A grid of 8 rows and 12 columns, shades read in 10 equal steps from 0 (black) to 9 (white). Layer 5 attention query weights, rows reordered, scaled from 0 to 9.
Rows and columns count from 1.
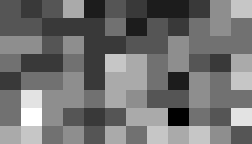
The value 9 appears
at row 7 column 2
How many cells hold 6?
11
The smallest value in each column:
2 2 2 2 1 2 1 1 0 2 2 3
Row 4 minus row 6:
0 -6 -3 -1 -2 1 1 1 2 -2 -2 2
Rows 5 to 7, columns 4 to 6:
5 2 6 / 5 4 6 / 3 2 3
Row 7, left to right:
4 9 5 3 2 3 6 6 0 4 3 8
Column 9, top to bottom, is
1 2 5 5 1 3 0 6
